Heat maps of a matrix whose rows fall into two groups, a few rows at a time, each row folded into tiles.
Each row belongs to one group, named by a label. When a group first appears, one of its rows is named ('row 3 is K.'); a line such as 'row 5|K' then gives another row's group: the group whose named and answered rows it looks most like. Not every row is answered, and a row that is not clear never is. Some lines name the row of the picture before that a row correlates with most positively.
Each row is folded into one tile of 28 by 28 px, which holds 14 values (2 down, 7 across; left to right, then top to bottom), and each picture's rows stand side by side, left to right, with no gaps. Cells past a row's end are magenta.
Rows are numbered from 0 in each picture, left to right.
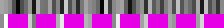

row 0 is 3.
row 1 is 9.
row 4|3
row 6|9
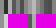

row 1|3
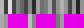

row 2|3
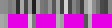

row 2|9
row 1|9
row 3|3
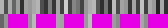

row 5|9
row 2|9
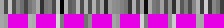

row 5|9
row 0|9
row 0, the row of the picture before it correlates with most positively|2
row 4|9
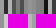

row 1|9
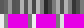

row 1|3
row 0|9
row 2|3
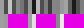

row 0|9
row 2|3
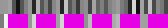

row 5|9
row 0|3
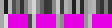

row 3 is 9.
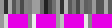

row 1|3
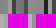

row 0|9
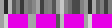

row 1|9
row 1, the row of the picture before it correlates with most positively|0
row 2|3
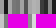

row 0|9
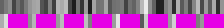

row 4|3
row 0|3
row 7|3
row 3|9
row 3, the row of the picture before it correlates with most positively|0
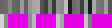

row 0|9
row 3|9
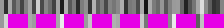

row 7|3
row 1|9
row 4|9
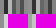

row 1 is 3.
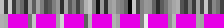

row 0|9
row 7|9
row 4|9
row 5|3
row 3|3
